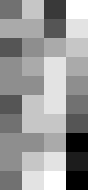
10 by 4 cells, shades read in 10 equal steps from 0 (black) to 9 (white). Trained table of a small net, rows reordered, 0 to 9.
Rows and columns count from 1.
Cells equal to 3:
4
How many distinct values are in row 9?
4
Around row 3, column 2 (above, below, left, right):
6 6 3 6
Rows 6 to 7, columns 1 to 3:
3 7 8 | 4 7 7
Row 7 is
4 7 7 3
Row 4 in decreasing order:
8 6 6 5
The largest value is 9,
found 2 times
